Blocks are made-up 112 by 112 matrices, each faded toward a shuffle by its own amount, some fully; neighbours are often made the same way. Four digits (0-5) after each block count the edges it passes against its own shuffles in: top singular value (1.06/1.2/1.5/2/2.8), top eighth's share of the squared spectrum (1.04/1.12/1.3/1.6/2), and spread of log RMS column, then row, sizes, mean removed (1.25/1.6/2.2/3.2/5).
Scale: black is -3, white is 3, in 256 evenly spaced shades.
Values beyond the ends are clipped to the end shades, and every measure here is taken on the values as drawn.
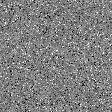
0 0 0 0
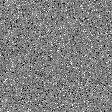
0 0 0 0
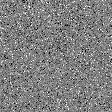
0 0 0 0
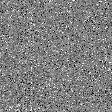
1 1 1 0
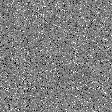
1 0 1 1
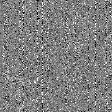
2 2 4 0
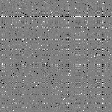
5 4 2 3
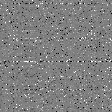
4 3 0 1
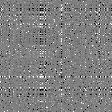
5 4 3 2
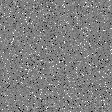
2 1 0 0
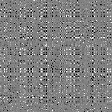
5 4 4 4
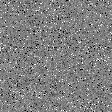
2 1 0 0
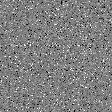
2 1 0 1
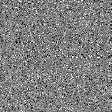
3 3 1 2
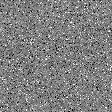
0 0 0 0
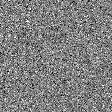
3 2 0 0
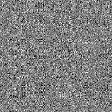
4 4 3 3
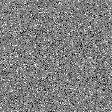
0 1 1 2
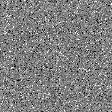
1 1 1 2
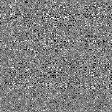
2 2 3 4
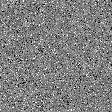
0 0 0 0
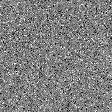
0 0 0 1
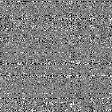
2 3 3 4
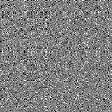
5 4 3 3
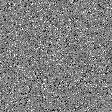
1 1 0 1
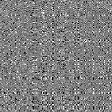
5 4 3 3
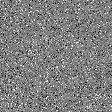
3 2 0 1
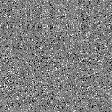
4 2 1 2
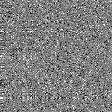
4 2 1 1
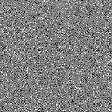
4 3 2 2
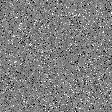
2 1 0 0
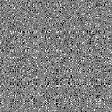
5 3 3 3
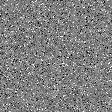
1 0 0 0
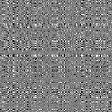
5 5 4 4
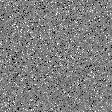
2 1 0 0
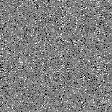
4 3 2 1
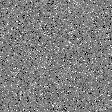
0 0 0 0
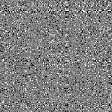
4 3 2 2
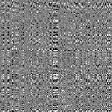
5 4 4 4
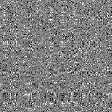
4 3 2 2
